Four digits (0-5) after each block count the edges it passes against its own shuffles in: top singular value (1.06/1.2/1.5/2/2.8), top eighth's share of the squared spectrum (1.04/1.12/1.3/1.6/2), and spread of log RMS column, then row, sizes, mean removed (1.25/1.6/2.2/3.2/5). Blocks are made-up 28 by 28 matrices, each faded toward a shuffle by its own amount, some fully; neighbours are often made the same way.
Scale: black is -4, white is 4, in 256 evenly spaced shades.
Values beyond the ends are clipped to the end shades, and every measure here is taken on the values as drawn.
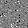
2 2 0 0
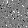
0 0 0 0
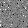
0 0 0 0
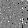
2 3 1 0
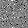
0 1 0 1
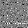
2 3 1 2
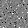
0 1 0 0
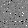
2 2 0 0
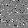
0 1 0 1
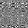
3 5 1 3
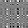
4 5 3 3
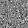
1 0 0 0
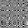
4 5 2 2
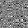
3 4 1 2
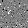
0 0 0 0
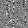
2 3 3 0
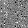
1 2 2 0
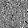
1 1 1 0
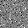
0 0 0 0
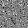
1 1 1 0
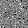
1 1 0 0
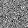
0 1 0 0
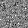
0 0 0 0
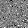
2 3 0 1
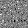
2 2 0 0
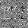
3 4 1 2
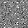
2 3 1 1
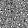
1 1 0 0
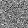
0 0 0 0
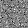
0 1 0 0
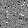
1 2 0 0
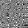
3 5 2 2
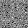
2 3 0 0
